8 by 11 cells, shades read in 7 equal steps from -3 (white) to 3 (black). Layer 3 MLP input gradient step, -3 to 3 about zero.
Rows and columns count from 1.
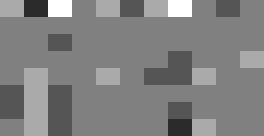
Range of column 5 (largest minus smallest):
1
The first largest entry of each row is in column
2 1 3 8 7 1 1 8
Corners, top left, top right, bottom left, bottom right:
-1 0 0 0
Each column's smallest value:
-1 -1 -3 0 -1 0 -1 -3 -1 0 -1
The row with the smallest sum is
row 1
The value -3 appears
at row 1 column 3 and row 1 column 8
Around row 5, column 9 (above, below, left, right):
0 0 1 0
